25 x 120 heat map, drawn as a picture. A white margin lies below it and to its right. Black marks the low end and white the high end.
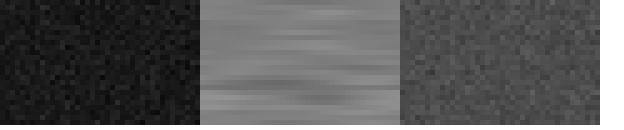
The table splits into one row of 3 panels. Panel 1,1: very low, fine-grained, faint in contrast. Panel 1,2: middling, streaked across, faint in contrast. Panel 1,3: low, fine-grained, faint in contrast.
